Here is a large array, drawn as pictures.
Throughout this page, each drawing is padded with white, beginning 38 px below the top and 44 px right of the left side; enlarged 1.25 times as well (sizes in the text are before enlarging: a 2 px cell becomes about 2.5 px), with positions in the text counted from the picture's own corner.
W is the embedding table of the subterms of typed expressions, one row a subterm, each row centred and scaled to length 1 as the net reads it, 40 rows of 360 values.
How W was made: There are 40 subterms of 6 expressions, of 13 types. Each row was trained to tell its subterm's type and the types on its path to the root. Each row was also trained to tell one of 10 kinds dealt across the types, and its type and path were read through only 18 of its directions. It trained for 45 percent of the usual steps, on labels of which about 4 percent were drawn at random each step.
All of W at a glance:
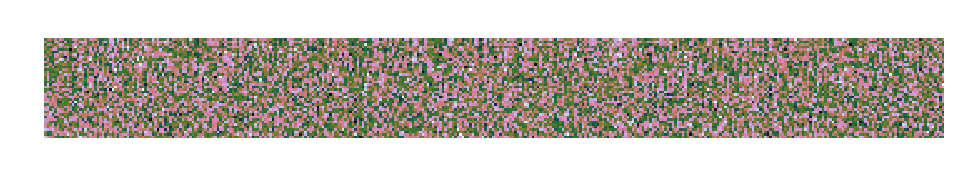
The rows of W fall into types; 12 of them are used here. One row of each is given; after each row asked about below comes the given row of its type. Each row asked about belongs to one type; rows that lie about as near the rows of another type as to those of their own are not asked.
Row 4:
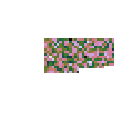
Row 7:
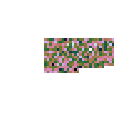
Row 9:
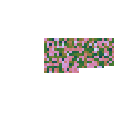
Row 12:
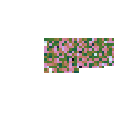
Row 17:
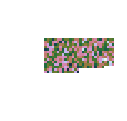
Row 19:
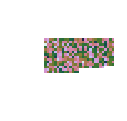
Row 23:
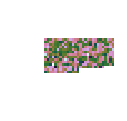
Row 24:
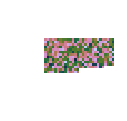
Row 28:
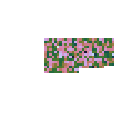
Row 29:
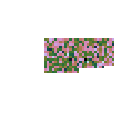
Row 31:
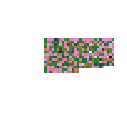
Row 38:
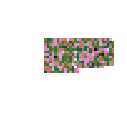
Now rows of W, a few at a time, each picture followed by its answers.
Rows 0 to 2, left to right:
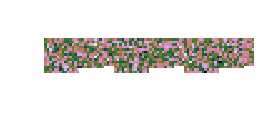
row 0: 31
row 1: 9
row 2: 31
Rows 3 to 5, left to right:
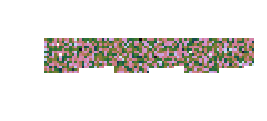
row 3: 38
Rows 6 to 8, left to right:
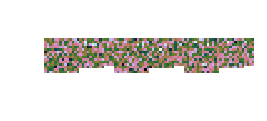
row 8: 12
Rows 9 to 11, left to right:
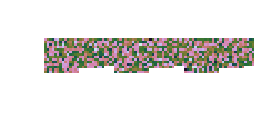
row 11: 24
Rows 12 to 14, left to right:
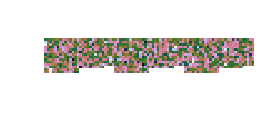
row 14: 7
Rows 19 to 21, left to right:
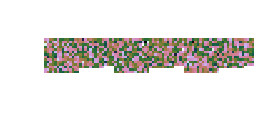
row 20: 23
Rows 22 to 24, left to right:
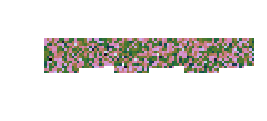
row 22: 19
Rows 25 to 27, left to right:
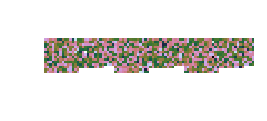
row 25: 31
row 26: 4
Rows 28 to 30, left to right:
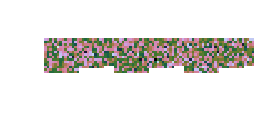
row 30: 19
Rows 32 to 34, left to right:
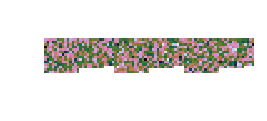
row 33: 7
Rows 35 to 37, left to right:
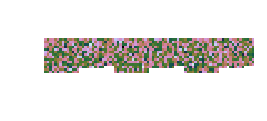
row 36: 19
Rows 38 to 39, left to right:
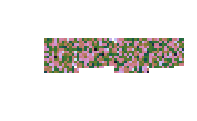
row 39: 4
